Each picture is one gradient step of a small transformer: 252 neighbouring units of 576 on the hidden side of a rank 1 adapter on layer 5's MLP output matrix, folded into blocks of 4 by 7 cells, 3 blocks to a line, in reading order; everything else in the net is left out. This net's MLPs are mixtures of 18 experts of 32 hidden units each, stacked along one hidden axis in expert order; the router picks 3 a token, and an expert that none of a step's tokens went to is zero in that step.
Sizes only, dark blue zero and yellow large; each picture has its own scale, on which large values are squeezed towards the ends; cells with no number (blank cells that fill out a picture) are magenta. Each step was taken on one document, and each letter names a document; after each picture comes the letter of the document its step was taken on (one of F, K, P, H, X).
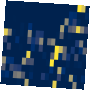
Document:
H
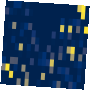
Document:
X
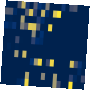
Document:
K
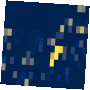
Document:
H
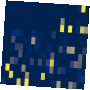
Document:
X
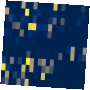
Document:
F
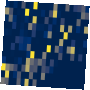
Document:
F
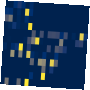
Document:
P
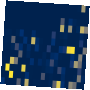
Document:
X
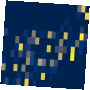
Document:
P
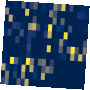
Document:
F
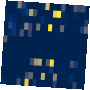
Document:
K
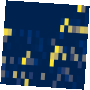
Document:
H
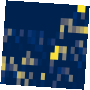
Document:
H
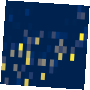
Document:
P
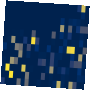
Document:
X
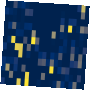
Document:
X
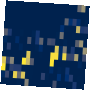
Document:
H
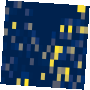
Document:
X
